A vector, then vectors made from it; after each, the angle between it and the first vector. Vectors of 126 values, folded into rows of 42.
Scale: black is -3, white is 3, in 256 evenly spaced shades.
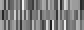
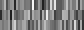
orthogonal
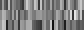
partly opposed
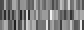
orthogonal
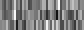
partly aligned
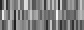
partly opposed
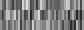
partly aligned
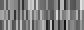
nearly opposite
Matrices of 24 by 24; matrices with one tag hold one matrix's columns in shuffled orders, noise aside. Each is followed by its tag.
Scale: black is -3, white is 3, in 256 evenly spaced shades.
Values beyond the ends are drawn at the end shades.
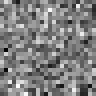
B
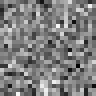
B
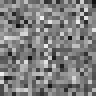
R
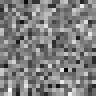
B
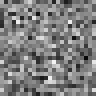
R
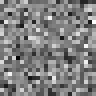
R
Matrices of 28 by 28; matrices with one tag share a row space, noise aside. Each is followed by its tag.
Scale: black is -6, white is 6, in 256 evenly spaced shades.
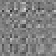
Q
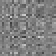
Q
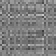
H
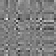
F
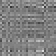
H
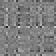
F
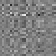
Q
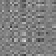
Q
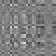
Q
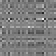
H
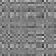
H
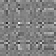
F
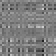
H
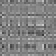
H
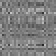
H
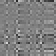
F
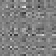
Q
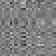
Q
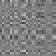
Q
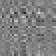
Q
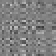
Q
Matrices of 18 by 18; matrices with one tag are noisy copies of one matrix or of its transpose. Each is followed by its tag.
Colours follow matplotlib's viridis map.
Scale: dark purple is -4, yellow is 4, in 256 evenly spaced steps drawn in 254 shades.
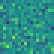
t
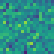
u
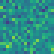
t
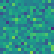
t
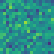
u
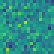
u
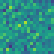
u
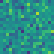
t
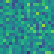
t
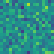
t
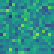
u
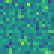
t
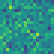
u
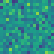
t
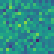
u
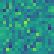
u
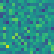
t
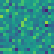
u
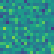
t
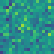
u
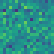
u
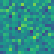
u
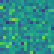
t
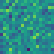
u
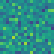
t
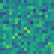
t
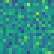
t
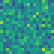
t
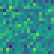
u
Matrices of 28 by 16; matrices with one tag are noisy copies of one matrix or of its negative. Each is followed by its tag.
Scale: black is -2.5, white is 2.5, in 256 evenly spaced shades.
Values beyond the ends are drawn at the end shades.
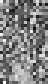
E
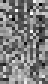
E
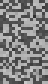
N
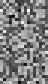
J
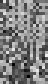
E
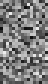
N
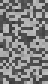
N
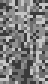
E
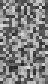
J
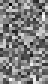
N
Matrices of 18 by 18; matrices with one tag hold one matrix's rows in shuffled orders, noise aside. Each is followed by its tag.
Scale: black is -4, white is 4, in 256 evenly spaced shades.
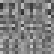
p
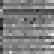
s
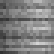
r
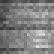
r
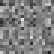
p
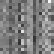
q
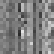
q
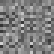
p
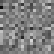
p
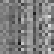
q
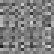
p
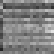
s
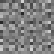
p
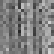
q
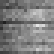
r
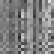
q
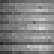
r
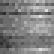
r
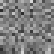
p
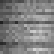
r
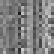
q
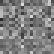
p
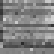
s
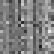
q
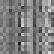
q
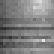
r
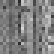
q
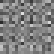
p
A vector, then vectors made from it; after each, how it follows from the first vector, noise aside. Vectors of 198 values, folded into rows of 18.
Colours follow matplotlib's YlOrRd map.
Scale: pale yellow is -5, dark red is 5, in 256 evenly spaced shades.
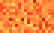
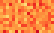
wrapped around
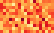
scaled up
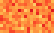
wrapped around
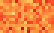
wrapped around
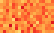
wrapped around
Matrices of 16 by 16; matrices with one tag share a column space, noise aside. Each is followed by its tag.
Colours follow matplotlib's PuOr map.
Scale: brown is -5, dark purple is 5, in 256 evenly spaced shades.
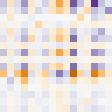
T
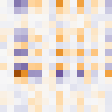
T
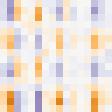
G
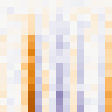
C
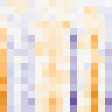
C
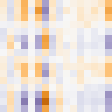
G
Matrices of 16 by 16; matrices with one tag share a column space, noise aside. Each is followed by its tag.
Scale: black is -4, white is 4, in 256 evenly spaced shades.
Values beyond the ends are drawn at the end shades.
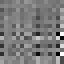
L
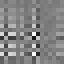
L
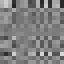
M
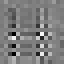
L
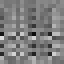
L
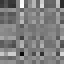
M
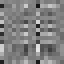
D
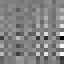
L
